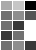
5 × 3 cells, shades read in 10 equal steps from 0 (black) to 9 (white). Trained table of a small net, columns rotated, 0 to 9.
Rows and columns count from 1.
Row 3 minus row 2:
0 -3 6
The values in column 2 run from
2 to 7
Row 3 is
4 2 9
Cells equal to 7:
1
